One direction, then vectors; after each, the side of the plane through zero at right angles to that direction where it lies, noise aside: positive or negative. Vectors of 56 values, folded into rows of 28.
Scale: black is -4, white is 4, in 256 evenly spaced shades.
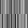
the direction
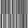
negative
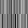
positive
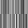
negative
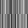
positive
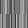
positive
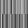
positive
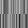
negative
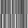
negative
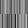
positive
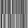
negative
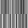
negative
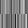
positive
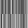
negative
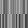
negative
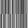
negative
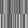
positive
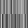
positive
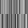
positive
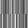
negative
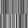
negative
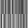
negative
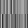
positive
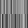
positive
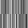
negative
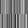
positive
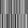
positive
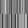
positive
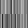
positive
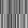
positive
